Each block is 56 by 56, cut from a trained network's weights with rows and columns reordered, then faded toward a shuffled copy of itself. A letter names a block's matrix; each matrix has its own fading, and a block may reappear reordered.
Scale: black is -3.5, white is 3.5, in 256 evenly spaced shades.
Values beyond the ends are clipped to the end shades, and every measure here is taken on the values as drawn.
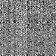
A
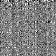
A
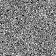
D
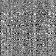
A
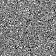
D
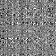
A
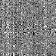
A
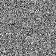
D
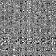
A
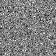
D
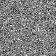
D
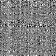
A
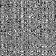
A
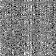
A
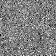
D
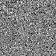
D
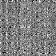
A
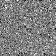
D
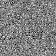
D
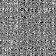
A
